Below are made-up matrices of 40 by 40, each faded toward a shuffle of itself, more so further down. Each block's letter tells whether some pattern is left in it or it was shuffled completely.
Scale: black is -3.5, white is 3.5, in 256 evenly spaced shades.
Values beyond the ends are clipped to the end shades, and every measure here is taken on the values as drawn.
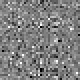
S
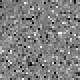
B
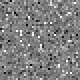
B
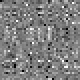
S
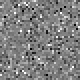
B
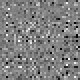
S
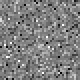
B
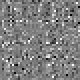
S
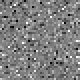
B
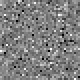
B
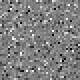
B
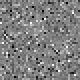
B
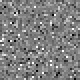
B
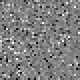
B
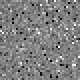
B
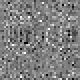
S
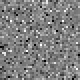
B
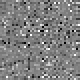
S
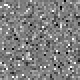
B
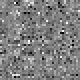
S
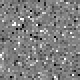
B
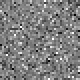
B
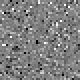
B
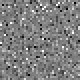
B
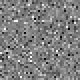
B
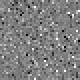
B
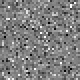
B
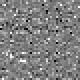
S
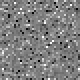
B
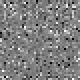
S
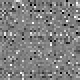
S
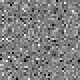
S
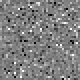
B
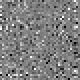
S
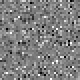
S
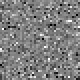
B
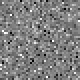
B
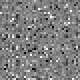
S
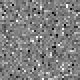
B
